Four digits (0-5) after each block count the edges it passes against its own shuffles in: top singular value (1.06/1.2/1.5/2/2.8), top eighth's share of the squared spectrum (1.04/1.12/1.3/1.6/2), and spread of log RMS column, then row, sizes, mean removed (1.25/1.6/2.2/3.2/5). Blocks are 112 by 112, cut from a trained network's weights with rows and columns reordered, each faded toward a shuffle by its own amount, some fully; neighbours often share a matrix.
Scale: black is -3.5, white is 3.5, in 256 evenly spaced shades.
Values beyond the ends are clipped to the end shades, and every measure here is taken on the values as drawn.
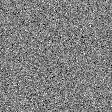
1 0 0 0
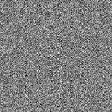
4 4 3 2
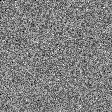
0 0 0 0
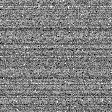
4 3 1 2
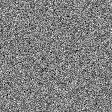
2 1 0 0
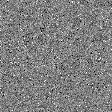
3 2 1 1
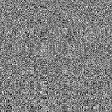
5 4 2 3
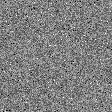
0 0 0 0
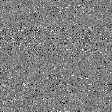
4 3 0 3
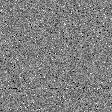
2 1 0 1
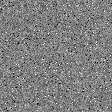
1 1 0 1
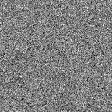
3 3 0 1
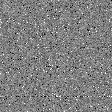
2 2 0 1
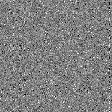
3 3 1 0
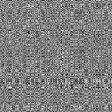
5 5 3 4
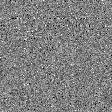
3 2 0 1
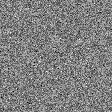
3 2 0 0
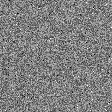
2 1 0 0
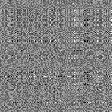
5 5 2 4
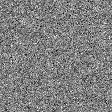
2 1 0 0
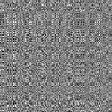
5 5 4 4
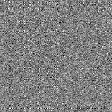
4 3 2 2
